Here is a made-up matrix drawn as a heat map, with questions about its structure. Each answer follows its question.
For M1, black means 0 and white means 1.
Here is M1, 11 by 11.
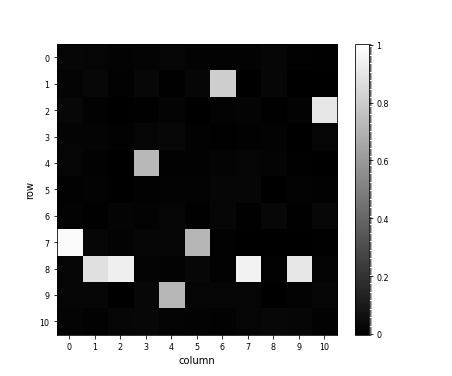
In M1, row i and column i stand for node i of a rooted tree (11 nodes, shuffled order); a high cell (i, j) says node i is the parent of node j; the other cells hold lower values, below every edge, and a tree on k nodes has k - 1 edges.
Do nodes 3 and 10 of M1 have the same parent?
no
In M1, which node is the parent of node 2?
8
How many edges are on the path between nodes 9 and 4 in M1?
1
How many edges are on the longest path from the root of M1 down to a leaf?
3
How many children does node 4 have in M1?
1
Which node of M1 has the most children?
8
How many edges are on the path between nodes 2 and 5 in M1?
3
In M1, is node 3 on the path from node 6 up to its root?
no
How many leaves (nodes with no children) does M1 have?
5
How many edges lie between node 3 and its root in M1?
3
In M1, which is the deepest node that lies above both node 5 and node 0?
7
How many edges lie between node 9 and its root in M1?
1
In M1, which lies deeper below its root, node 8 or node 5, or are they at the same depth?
node 5
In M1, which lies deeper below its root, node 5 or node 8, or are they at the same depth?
node 5
